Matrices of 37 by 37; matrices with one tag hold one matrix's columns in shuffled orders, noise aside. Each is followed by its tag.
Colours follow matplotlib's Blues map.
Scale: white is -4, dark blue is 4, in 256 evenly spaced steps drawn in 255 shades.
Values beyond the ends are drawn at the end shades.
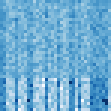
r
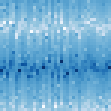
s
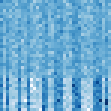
r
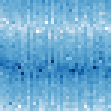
s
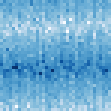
s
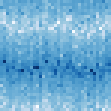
s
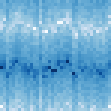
s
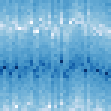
s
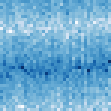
s
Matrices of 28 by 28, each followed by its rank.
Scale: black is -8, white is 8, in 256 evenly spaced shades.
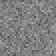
full rank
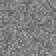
full rank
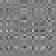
two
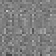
five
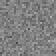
full rank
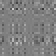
two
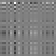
one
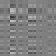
one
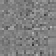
five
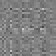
three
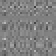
three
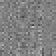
five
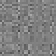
three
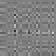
two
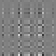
one
